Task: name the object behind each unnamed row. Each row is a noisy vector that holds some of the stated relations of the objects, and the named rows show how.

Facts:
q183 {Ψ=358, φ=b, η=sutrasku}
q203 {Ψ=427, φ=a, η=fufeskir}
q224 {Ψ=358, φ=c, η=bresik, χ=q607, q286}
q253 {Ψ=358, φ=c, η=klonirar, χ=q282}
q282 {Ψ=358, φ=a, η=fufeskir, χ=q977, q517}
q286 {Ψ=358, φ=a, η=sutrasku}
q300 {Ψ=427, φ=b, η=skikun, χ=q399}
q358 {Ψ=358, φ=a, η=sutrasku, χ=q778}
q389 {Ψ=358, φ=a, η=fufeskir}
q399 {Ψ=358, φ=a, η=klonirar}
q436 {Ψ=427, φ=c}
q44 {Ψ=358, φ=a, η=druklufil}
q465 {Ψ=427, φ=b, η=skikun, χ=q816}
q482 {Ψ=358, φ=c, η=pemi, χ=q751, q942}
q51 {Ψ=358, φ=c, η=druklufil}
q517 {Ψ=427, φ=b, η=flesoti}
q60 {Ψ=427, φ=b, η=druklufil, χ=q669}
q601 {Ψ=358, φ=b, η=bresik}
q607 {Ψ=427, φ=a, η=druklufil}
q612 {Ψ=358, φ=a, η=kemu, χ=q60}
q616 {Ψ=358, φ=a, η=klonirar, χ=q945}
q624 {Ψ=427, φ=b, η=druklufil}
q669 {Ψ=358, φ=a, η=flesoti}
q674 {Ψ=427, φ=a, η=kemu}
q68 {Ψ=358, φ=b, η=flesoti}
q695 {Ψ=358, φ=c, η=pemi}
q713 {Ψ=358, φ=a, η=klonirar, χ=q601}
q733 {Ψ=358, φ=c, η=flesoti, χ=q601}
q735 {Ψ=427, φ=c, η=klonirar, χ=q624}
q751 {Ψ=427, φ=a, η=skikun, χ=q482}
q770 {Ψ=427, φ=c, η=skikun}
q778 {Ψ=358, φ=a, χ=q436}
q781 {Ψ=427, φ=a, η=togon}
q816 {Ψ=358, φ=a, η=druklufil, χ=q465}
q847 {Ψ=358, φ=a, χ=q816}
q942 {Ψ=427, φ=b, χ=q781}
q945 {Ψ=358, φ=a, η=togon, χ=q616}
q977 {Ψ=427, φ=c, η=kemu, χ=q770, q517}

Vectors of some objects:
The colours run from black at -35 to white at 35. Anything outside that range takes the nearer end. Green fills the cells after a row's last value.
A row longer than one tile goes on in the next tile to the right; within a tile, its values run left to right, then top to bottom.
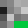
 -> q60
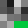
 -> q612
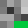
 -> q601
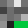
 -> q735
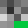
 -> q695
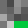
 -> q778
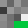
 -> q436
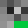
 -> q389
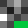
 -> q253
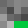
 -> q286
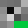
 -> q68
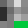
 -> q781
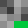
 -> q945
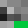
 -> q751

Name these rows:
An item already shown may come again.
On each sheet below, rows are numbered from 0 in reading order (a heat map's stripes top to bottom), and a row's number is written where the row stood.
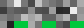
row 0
q735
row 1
q224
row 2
q517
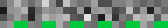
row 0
q607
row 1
q781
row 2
q224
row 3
q770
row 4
q203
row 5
q733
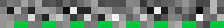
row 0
q669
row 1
q770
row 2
q282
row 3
q770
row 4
q51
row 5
q282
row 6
q358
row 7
q977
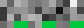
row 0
q942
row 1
q183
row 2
q674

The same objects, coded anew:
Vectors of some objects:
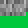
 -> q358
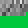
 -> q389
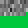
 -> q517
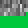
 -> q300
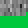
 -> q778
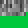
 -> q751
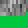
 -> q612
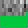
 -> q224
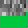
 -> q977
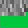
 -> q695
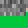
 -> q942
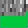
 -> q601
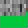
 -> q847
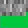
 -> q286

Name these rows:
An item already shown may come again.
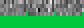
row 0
q68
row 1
q51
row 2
q942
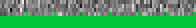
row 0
q51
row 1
q669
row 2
q977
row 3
q517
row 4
q183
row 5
q770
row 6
q436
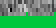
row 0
q607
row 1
q733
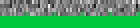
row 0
q735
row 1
q770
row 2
q253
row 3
q203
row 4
q224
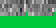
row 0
q781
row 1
q674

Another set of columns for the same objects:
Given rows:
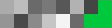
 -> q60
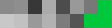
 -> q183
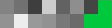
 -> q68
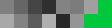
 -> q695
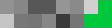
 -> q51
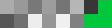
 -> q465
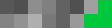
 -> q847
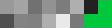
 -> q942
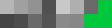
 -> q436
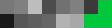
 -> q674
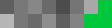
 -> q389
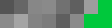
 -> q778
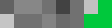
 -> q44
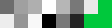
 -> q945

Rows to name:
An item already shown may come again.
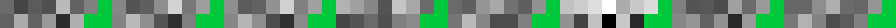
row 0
q253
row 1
q733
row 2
q733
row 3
q436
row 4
q669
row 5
q781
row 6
q224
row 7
q669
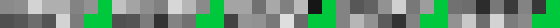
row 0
q751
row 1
q770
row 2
q517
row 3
q733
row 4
q601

